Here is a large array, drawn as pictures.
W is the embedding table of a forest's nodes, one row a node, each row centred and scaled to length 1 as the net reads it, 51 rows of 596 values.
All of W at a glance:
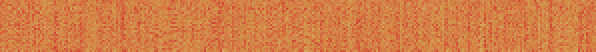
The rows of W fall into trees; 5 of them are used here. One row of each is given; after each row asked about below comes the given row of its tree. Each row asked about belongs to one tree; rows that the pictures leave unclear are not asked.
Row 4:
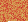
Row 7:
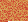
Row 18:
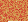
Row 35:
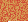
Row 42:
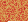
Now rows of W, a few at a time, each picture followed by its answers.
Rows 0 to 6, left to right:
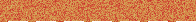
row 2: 7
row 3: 4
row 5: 35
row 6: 42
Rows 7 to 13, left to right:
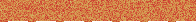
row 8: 42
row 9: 42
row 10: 35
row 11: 7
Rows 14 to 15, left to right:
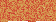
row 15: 42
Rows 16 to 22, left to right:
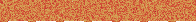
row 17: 4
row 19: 4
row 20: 42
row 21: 35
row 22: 4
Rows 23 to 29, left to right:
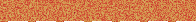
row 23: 4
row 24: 35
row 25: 35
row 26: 4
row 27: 4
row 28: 35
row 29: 35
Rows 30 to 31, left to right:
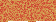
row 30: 18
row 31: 4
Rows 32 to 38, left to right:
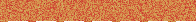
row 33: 7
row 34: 35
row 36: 35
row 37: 18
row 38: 4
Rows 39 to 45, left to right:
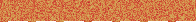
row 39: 35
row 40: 4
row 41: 4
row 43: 35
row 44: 18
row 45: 42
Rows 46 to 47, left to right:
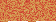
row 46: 4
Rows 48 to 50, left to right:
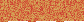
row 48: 35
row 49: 42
